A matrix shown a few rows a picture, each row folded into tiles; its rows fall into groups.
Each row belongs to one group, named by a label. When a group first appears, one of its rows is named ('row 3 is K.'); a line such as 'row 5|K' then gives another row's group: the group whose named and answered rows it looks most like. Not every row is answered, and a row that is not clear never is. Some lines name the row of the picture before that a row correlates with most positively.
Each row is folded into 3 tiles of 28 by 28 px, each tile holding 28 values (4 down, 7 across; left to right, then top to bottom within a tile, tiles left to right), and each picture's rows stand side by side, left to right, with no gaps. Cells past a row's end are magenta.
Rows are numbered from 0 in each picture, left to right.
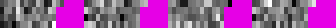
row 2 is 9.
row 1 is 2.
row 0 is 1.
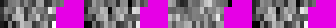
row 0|1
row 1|1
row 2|9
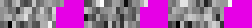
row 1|2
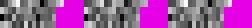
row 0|2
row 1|2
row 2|2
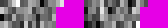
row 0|2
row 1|1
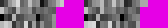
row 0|2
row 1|2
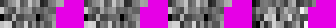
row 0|2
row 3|1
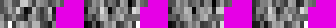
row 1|1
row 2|1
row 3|1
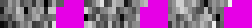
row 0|1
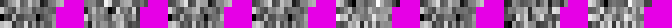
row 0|2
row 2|2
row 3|2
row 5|2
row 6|1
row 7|9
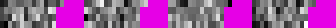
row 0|1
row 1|2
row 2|9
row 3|1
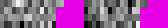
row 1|1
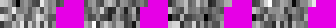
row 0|9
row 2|2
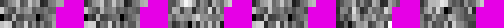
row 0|2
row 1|2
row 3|2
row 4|1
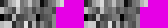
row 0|2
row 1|2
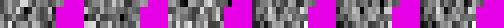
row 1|2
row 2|9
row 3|1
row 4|1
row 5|1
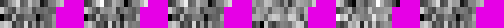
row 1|2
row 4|9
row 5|2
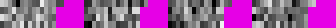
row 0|9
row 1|1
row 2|1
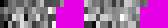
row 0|1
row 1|9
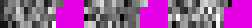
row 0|1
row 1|2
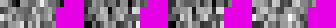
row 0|9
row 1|1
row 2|1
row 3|9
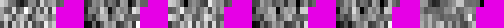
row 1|1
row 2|9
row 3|1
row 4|1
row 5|9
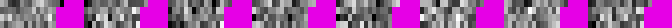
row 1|1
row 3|2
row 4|2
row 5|9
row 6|9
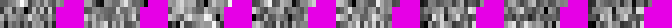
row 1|9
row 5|1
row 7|1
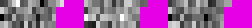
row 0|2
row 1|9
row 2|2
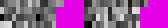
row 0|2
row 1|1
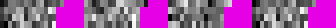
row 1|9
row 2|2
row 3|1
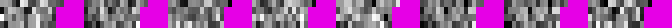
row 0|9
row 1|1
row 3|9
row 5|1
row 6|1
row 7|9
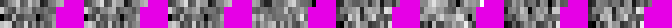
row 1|2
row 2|2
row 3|9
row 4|1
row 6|1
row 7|1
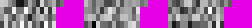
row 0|9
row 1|9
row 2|9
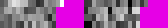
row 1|1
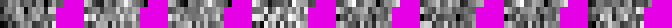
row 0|1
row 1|9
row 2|9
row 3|9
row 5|2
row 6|2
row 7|1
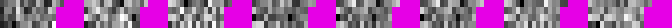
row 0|1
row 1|9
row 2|9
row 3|2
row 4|2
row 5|2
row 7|9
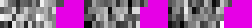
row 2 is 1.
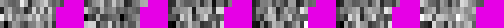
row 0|9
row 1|2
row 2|1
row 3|1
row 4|1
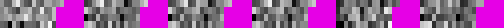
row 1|2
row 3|2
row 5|2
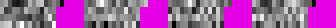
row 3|9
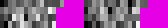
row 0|1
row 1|1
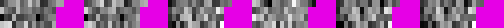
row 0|2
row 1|2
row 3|9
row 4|1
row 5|1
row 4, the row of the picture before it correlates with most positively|1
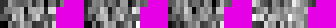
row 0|1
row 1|1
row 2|1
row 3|9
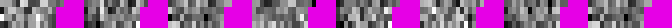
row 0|9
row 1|1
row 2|2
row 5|9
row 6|1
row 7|2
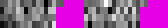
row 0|1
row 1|9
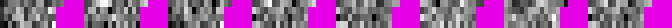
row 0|1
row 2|1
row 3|2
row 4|2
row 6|9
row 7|2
